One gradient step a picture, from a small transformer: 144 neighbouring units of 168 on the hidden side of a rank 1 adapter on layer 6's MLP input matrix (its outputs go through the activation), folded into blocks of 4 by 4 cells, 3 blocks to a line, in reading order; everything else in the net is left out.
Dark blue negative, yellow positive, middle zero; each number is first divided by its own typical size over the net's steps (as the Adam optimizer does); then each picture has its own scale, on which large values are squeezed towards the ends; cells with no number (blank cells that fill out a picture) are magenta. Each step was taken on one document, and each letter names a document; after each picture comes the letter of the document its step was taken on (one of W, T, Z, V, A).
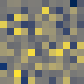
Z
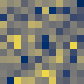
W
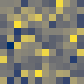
W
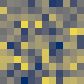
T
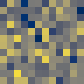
W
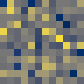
T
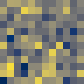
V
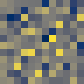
Z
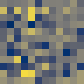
V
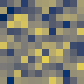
W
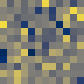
Z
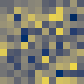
T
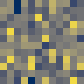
V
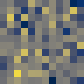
Z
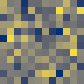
W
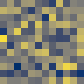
T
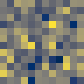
V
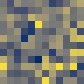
T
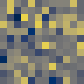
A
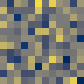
V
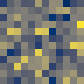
W
